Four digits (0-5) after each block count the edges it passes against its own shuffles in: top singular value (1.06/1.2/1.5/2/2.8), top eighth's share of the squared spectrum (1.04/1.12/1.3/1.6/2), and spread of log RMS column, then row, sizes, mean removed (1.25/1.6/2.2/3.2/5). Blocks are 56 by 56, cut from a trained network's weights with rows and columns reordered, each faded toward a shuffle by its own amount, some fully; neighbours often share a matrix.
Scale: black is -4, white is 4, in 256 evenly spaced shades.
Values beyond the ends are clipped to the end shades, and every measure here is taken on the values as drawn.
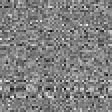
4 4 0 3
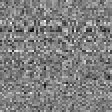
4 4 1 3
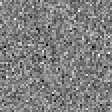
0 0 0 0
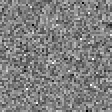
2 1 0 0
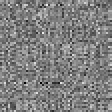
4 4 2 2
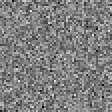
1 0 0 0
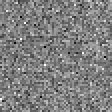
0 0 0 0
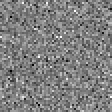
0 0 0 0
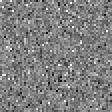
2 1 0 0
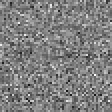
3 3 0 1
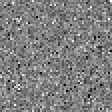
1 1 0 0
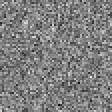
2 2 0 0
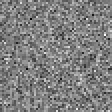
0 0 0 0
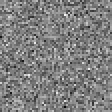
2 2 0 0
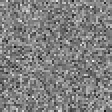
0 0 0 0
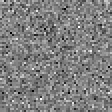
0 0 0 0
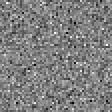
1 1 0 0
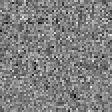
3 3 0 2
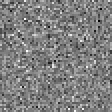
2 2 0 1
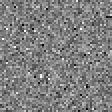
1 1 0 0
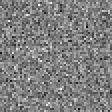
2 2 0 0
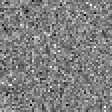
2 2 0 0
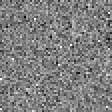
2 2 0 0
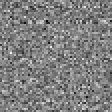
3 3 0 2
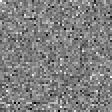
3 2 0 1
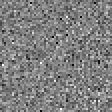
3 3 1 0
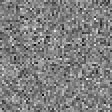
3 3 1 1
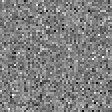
2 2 0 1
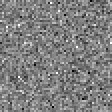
2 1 0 0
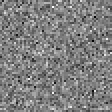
2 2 0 0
